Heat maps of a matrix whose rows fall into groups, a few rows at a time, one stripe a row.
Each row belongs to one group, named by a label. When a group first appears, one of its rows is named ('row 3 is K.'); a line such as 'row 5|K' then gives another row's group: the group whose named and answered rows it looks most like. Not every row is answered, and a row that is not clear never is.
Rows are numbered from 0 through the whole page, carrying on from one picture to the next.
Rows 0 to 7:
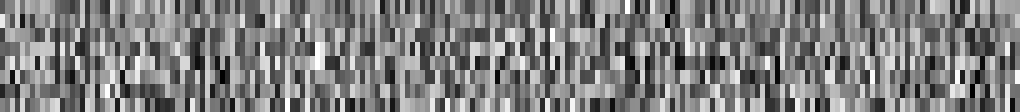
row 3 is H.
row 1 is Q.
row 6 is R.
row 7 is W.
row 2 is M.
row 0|Q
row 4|M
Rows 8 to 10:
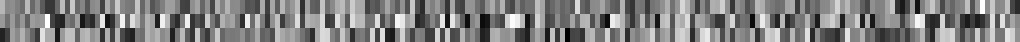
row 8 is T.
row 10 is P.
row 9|M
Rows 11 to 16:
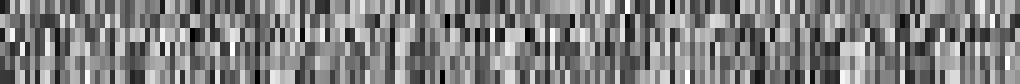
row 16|P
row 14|P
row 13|M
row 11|R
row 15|P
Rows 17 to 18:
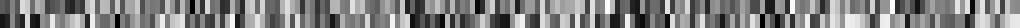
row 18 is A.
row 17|R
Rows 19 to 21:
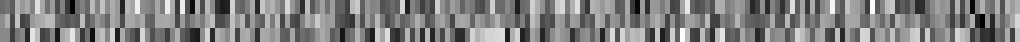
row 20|Q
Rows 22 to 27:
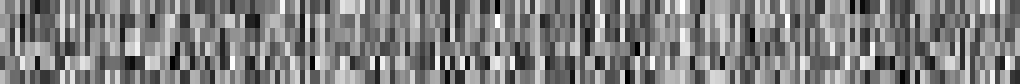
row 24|T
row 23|T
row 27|T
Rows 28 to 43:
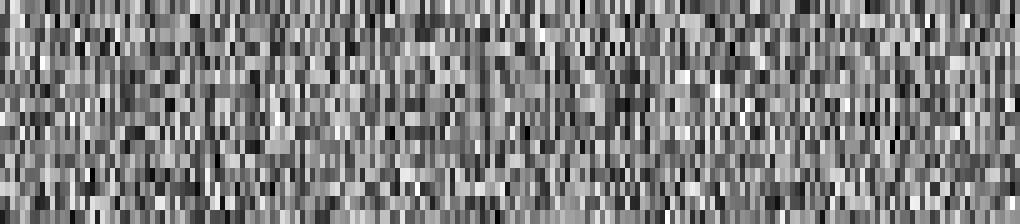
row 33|P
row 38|Q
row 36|T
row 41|H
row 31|W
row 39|M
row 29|H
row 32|M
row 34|T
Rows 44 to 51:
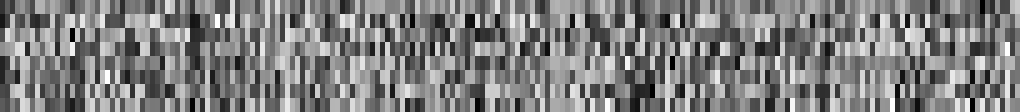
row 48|R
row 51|R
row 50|W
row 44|R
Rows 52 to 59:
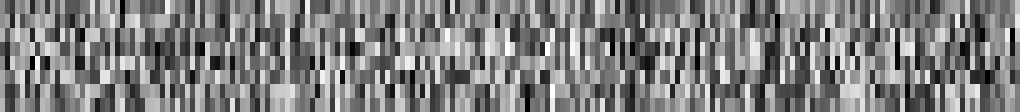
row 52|R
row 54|W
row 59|P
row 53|Q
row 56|W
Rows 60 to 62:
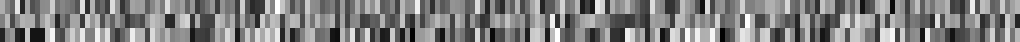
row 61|P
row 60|Q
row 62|A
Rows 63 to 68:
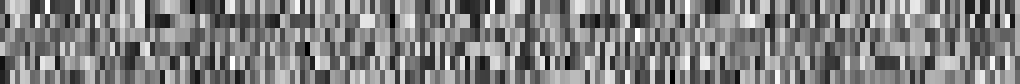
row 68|R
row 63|M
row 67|P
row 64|W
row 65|M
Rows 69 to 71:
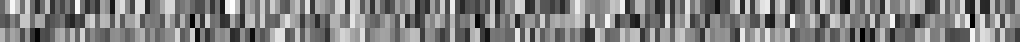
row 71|T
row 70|R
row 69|M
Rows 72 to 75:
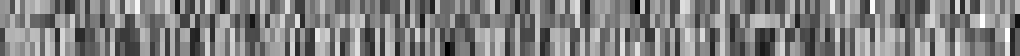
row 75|H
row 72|Q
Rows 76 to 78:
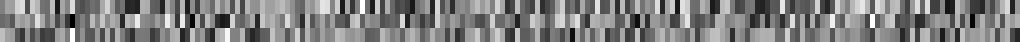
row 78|T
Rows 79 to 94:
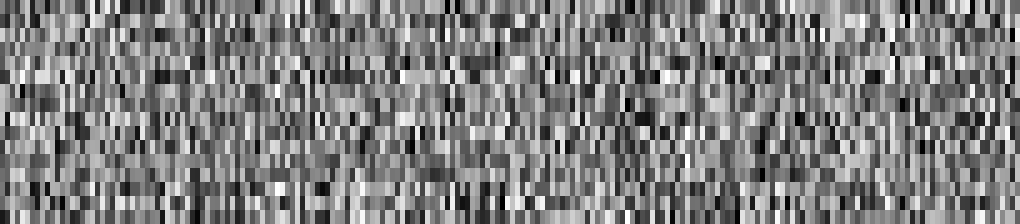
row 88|H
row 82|Q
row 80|A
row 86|T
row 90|A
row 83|M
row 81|W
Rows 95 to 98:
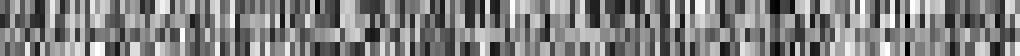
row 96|A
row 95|A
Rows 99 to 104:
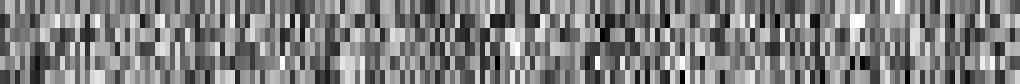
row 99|H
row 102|A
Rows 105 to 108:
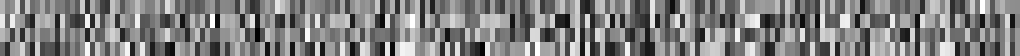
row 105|Q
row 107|Q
